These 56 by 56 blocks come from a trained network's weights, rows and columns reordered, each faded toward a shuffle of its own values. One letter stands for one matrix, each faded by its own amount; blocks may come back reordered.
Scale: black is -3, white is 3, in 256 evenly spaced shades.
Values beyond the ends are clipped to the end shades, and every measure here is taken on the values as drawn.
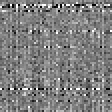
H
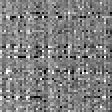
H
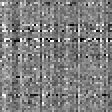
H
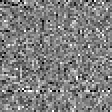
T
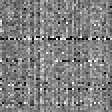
H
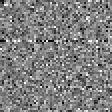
T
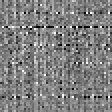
H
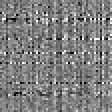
H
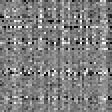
H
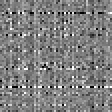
H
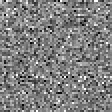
T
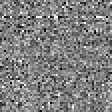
T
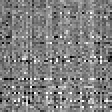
H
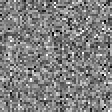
T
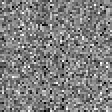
T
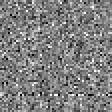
T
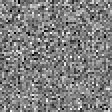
T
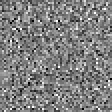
T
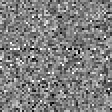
T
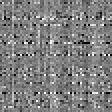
H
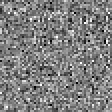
T
